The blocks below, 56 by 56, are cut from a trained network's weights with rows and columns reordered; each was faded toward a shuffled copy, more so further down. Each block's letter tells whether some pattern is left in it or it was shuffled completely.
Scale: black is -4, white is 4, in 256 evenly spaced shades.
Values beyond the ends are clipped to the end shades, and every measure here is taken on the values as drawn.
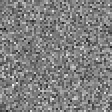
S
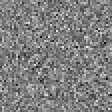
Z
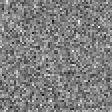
S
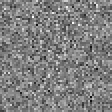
Z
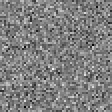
Z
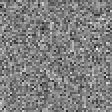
Z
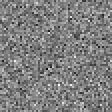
S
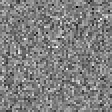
S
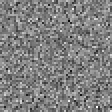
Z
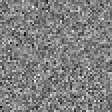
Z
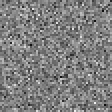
S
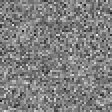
S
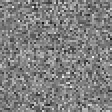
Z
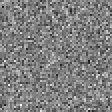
Z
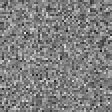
Z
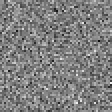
S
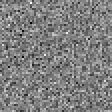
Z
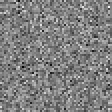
Z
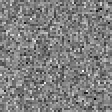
S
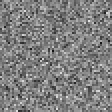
Z
